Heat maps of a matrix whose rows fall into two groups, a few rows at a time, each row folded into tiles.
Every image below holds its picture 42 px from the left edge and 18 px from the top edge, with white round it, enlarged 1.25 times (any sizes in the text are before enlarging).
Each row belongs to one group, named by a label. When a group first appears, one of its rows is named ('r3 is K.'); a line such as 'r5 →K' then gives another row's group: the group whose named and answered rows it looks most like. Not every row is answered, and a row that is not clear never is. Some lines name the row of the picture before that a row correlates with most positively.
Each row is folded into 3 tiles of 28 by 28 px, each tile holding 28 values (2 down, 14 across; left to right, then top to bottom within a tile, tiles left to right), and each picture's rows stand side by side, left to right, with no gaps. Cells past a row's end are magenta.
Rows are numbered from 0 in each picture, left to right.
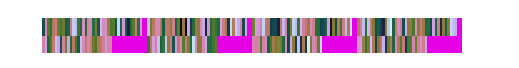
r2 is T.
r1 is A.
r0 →T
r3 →T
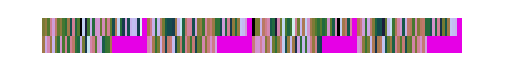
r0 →A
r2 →A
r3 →T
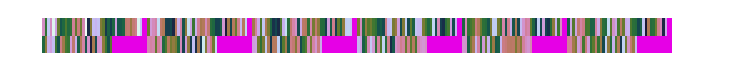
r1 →T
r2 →T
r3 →T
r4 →T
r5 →T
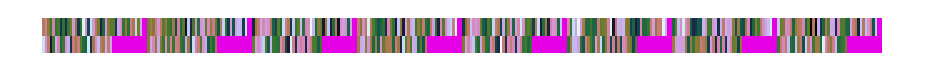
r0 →T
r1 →A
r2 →A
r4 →A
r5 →A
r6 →A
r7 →A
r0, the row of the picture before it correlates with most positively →2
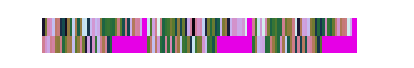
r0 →A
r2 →A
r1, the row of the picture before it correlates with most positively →3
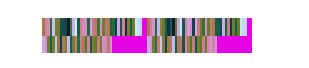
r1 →T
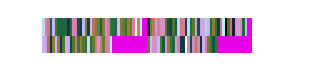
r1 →A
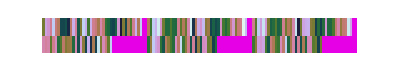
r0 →T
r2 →A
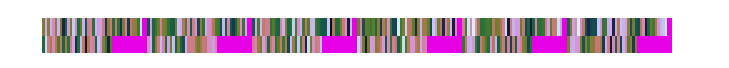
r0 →A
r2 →T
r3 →T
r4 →A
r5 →A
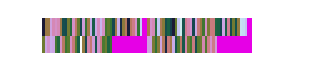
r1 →T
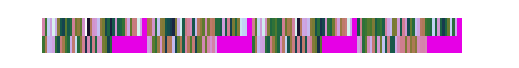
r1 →T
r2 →A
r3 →T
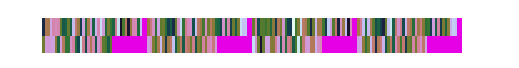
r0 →A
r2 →T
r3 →T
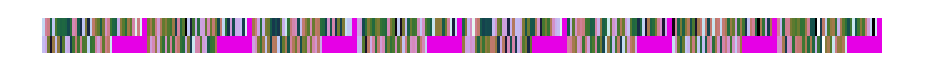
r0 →T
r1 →A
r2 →T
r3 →T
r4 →A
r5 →T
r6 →T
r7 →T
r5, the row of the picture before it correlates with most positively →0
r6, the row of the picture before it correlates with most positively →2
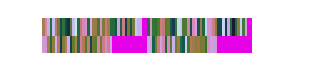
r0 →T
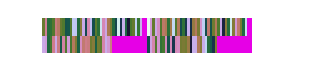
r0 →T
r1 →A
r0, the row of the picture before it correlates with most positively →1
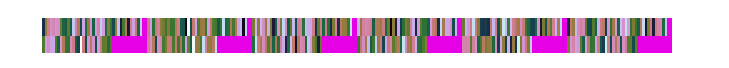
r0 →A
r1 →T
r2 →A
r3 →A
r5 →A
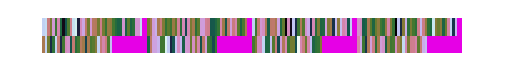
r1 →A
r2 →A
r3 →T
